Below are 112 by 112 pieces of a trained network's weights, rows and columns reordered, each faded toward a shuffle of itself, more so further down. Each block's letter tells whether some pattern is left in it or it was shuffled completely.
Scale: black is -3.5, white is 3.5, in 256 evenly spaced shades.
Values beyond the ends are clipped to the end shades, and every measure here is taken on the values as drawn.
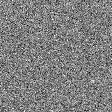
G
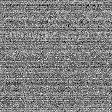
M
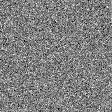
G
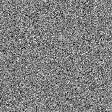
M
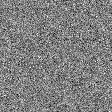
G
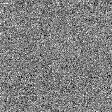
M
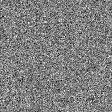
M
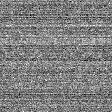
M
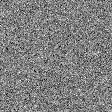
G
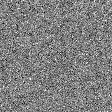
G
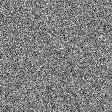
G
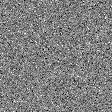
G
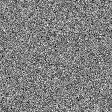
G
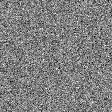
G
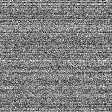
M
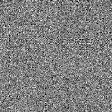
M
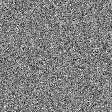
G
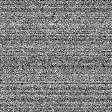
M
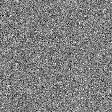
M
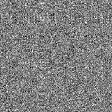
M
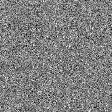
M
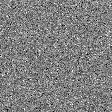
G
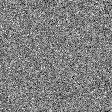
G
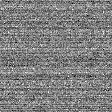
M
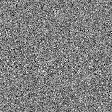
M
